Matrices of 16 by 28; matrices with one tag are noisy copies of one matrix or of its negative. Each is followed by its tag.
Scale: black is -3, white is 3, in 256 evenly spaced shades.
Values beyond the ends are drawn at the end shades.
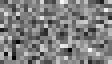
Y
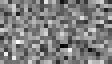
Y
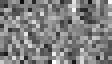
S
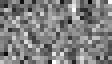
S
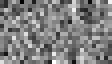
S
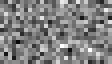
Y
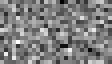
Y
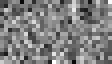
S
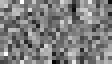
S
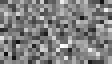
Y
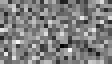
Y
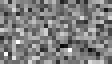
Y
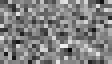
Y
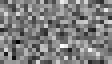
Y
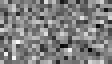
Y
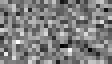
Y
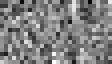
S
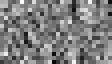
S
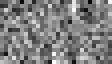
S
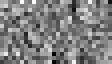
S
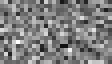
Y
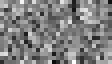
S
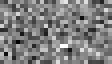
Y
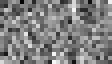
S
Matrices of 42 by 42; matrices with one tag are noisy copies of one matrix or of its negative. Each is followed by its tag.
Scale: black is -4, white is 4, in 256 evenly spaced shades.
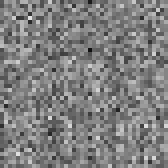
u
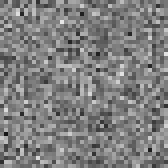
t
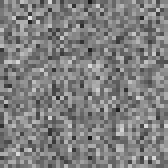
u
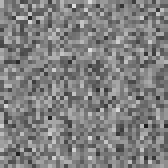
u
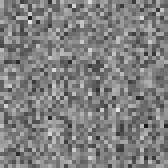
u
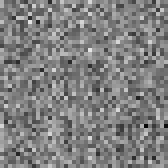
u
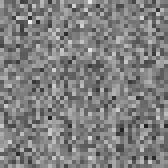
u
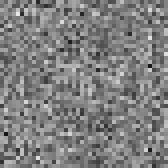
t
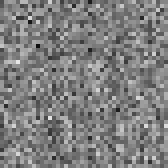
u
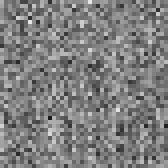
u
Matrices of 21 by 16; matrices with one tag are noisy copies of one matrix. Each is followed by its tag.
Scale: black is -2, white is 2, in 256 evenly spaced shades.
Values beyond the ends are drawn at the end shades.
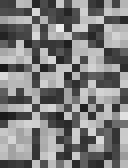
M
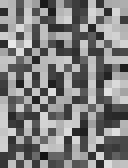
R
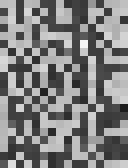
R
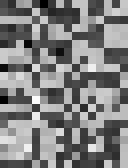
M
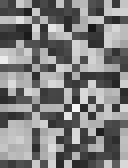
M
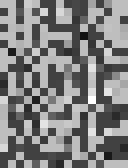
R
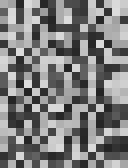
R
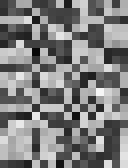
M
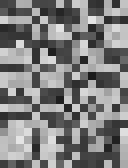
M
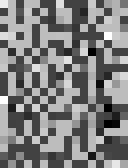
R
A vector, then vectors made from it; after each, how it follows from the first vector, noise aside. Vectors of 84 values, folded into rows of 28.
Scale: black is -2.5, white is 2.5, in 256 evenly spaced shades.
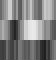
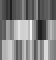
reversed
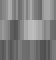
shrunk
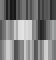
reversed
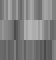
shrunk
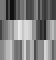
reversed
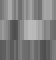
shrunk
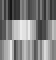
reversed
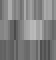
shrunk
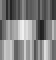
reversed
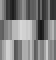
reversed
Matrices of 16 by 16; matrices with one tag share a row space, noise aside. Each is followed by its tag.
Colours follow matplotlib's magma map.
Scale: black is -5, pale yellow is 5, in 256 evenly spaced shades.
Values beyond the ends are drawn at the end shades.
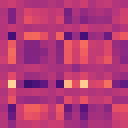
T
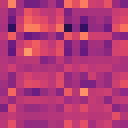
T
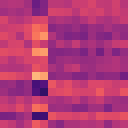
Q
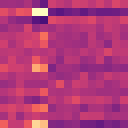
Q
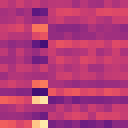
Q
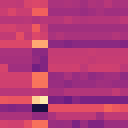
Q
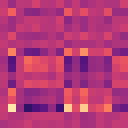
T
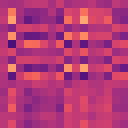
T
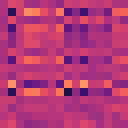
T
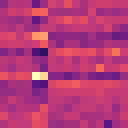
Q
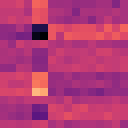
Q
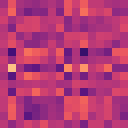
T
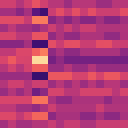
Q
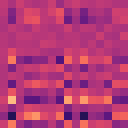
T
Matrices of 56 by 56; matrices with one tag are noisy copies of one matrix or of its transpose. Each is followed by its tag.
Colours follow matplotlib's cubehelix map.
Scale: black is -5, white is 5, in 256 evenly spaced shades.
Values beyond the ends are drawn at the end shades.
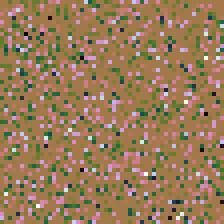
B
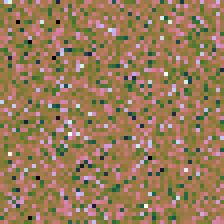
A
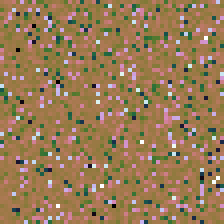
B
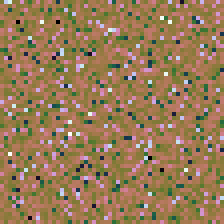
A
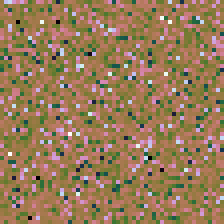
A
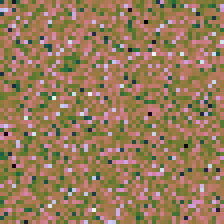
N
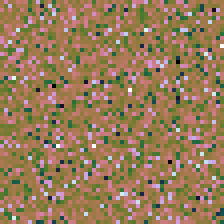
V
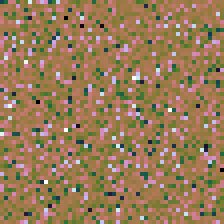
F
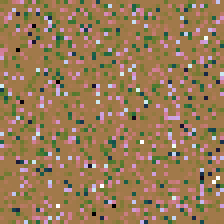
B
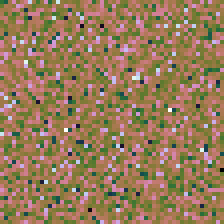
F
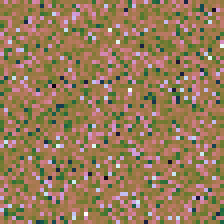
V
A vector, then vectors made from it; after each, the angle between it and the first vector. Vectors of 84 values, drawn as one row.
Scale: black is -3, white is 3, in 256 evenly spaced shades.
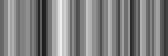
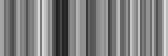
nearly opposite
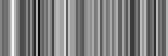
partly aligned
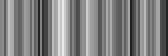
nearly parallel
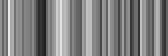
nearly parallel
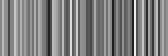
orthogonal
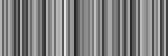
partly aligned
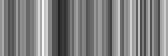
nearly opposite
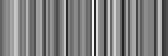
orthogonal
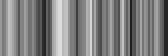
nearly parallel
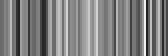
partly aligned
